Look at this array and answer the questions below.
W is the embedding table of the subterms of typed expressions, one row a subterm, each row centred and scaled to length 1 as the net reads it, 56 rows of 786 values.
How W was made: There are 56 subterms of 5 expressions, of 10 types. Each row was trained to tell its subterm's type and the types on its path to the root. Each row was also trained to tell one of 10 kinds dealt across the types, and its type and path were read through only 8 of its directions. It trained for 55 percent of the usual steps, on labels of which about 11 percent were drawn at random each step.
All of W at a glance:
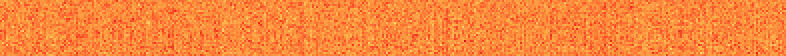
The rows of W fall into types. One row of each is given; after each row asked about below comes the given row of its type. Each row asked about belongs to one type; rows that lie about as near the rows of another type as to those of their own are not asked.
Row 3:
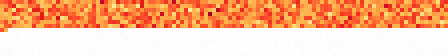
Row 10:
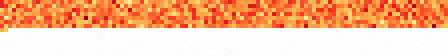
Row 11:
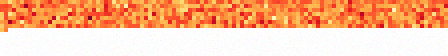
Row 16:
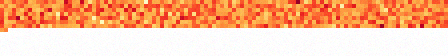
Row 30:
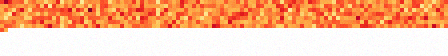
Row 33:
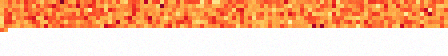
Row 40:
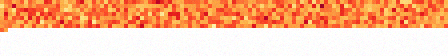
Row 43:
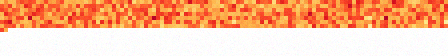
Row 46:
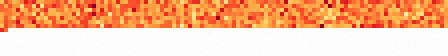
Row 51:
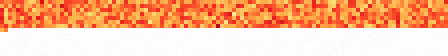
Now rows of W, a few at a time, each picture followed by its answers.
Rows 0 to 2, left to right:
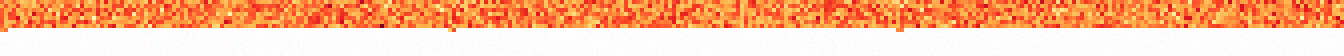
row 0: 16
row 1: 10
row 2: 33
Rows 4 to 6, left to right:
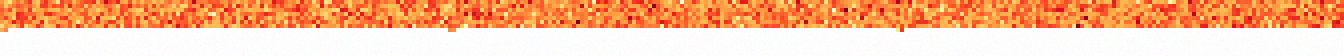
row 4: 11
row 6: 51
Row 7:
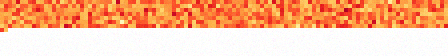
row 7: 40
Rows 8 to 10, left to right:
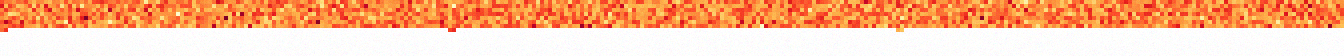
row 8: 46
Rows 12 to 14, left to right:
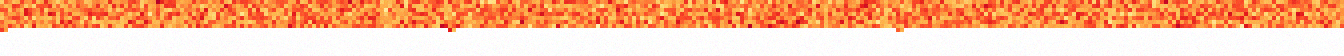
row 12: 43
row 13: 3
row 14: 43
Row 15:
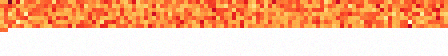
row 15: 11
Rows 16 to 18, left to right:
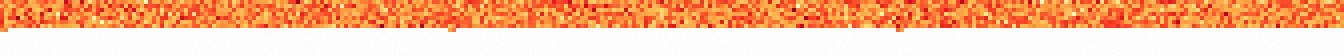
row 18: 10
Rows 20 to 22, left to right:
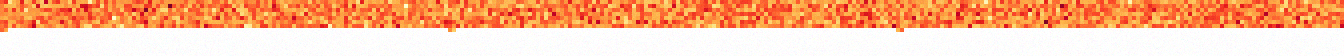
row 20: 30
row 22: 16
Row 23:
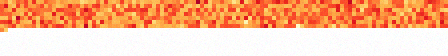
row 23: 43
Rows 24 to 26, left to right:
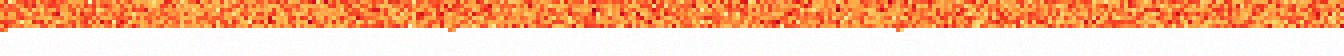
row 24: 46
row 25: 40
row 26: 3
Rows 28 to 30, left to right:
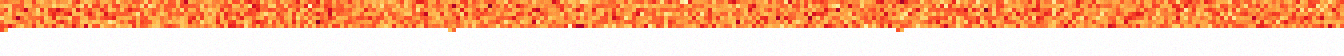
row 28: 30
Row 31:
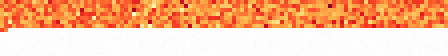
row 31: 46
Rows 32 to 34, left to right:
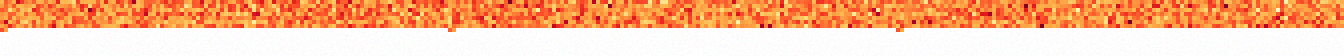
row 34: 30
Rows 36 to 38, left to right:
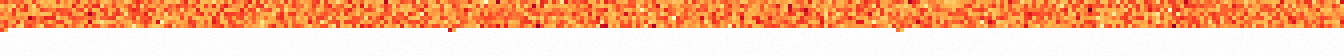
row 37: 3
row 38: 30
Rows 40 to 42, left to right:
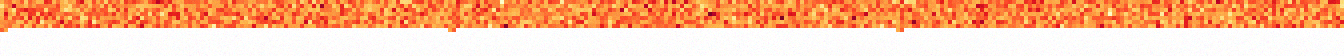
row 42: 46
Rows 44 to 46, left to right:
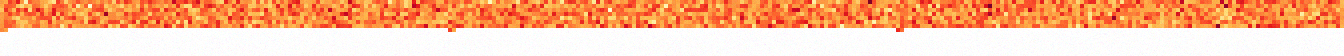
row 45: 3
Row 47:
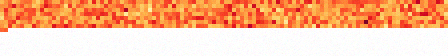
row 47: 11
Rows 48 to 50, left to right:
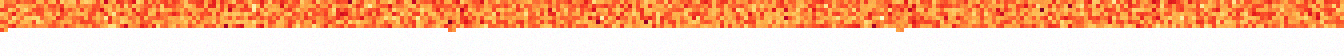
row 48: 43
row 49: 46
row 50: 11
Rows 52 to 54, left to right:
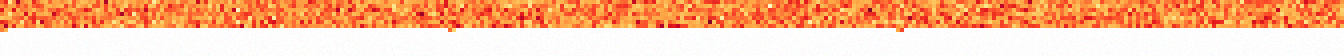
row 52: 30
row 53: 43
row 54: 11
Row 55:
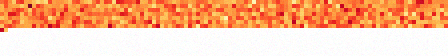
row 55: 3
